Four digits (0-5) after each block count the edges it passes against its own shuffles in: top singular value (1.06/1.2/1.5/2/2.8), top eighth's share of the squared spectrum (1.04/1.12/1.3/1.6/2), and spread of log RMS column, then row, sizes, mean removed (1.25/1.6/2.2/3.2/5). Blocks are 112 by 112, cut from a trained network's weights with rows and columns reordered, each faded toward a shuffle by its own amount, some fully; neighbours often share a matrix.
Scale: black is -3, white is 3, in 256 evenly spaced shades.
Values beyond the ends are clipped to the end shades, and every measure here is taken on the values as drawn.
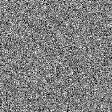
2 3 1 1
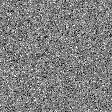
0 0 0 0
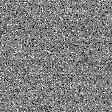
1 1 1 0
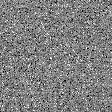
0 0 0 0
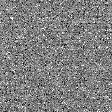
2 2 2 0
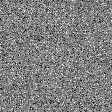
0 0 0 0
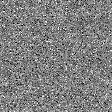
1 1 1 0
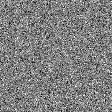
0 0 0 0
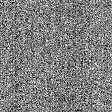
2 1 0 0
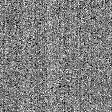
2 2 0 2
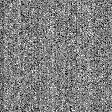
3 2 0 1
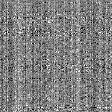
4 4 1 4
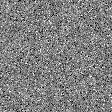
0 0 0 0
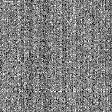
3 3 0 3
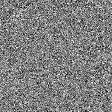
2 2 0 1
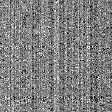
4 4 1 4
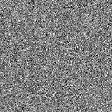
3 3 2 2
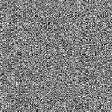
4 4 2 3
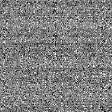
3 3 3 1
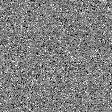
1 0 0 0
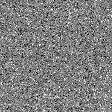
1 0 0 0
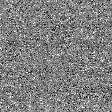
1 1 1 0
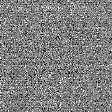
2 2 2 0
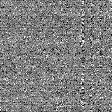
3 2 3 0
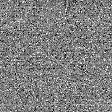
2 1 1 0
